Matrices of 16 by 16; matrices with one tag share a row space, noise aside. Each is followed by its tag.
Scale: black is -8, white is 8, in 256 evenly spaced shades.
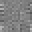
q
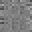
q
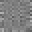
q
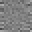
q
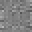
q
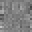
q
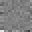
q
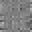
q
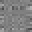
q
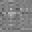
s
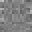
q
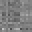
s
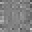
q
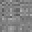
s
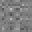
s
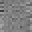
q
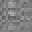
s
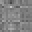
s
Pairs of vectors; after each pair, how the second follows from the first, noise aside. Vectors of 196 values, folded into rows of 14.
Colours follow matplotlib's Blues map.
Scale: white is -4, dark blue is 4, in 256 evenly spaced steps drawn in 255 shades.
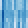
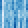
negated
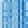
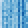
copied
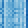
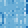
partly zeroed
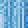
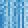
negated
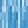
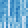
reversed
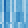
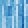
reversed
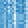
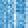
copied
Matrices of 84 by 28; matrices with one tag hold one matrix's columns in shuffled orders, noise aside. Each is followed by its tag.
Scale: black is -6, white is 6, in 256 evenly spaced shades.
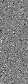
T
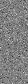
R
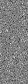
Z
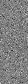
R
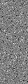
Z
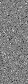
Z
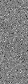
R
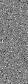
T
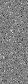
Z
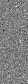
T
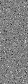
T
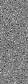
R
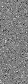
T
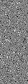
Z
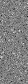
Z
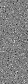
T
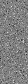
T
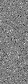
Z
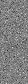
R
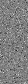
R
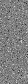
T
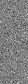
R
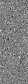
Z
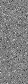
R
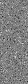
Z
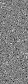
Z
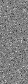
T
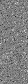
Z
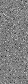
R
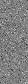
R
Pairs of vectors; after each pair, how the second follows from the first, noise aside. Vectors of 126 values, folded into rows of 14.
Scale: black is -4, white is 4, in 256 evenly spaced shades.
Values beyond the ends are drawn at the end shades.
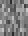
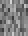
negated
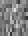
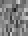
negated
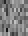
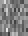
negated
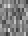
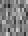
negated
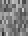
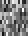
scaled up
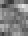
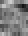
negated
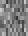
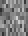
negated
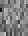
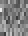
negated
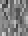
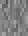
shrunk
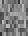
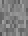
shrunk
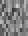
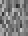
negated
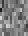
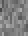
shrunk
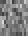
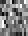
scaled up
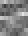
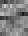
negated
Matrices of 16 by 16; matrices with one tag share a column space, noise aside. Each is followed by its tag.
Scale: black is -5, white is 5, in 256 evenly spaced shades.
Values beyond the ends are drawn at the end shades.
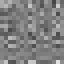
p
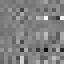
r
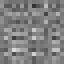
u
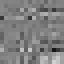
r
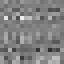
r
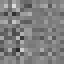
u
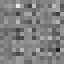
u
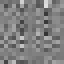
p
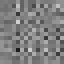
u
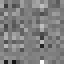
p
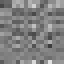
p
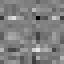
r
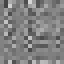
p
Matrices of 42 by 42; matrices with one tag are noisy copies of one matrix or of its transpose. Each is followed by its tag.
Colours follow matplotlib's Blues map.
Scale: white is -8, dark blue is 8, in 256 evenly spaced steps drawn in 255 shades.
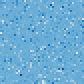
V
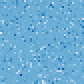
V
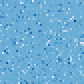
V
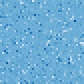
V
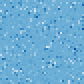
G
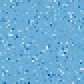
G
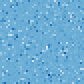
G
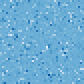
G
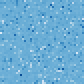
V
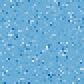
G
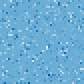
G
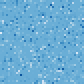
V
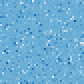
V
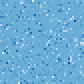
V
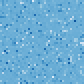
V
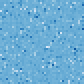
G
